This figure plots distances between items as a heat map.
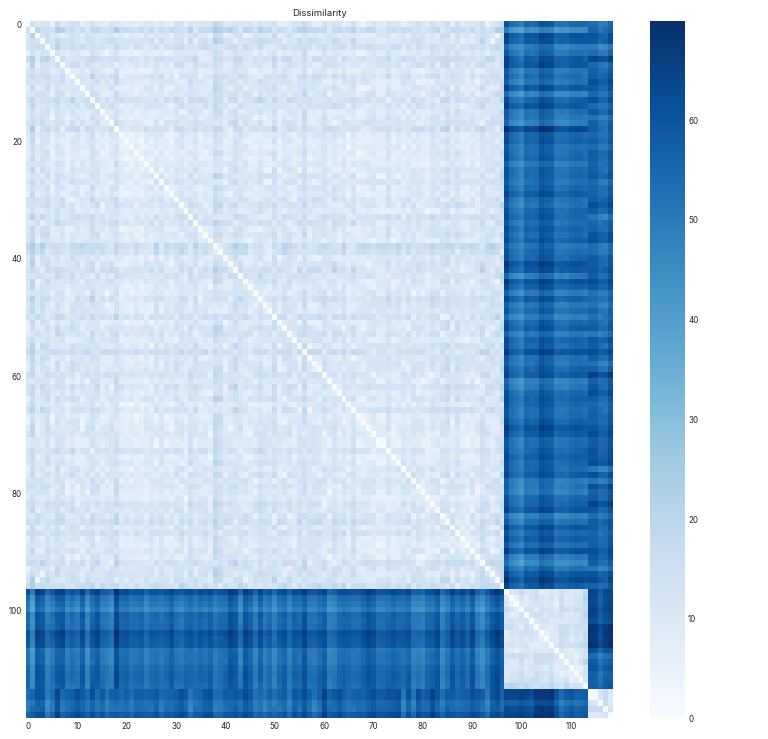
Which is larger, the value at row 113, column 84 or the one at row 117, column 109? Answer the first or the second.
the second
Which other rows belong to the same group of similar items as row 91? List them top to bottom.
0, 1, 2, 3, 4, 5, 6, 7, 8, 9, 10, 11, 12, 13, 14, 15, 16, 17, 18, 19, 20, 21, 22, 23, 24, 25, 26, 27, 28, 29, 30, 31, 32, 33, 34, 35, 36, 37, 38, 39, 40, 41, 42, 43, 44, 45, 46, 47, 48, 49, 50, 51, 52, 53, 54, 55, 56, 57, 58, 59, 60, 61, 62, 63, 64, 65, 66, 67, 68, 69, 70, 71, 72, 73, 74, 75, 76, 77, 78, 79, 80, 81, 82, 83, 84, 85, 86, 87, 88, 89, 90, 92, 93, 94, 95, 96
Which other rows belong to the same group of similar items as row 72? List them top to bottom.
0, 1, 2, 3, 4, 5, 6, 7, 8, 9, 10, 11, 12, 13, 14, 15, 16, 17, 18, 19, 20, 21, 22, 23, 24, 25, 26, 27, 28, 29, 30, 31, 32, 33, 34, 35, 36, 37, 38, 39, 40, 41, 42, 43, 44, 45, 46, 47, 48, 49, 50, 51, 52, 53, 54, 55, 56, 57, 58, 59, 60, 61, 62, 63, 64, 65, 66, 67, 68, 69, 70, 71, 73, 74, 75, 76, 77, 78, 79, 80, 81, 82, 83, 84, 85, 86, 87, 88, 89, 90, 91, 92, 93, 94, 95, 96
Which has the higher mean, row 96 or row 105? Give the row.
105
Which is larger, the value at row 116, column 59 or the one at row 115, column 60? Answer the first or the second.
the second
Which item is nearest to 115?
114
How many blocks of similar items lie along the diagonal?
3
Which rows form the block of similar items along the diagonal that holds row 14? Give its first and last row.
0 to 96
